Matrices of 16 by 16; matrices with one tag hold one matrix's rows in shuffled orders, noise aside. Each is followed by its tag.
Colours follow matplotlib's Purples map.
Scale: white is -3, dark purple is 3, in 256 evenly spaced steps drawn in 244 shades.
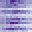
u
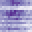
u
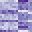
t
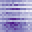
u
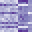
t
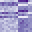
t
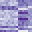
t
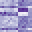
t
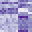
t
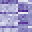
t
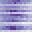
u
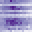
u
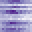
u
